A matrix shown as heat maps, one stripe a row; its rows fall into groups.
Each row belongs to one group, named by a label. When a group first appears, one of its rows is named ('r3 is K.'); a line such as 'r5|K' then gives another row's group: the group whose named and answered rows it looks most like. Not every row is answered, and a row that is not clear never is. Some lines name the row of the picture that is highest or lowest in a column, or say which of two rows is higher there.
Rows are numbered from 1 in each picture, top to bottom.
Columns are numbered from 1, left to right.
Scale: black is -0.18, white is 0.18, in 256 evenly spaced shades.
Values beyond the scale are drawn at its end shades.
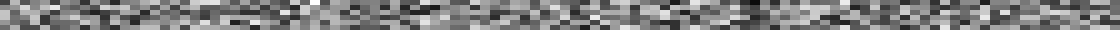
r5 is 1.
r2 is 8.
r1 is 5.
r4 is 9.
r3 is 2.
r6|5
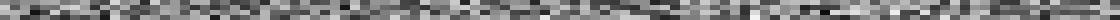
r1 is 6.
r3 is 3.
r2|2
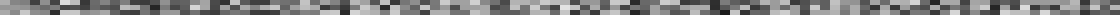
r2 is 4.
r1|2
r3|2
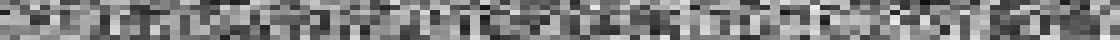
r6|6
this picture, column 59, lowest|8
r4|3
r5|3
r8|2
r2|9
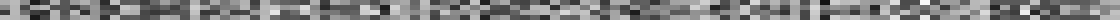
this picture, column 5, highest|2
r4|3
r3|4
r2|4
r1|3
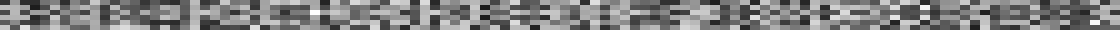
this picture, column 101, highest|5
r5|4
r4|3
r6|8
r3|5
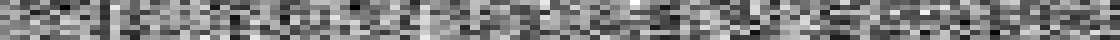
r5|1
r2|1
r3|3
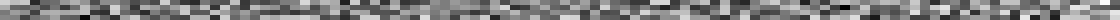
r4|4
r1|2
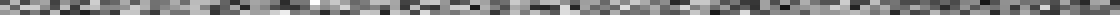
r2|8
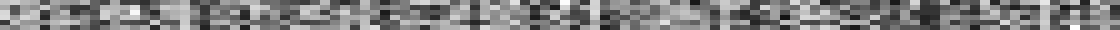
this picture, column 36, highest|4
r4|8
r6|8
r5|9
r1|9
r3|8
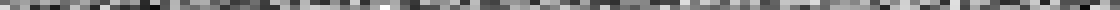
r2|2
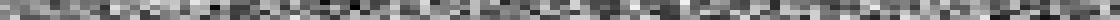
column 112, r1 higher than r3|Yes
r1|1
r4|4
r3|6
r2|1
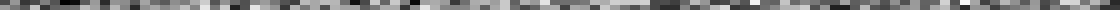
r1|5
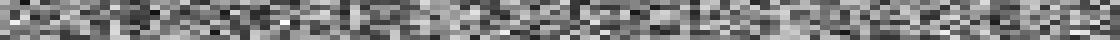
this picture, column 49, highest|8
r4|2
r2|6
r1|9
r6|6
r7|1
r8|8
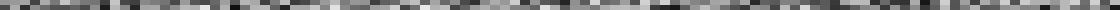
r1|9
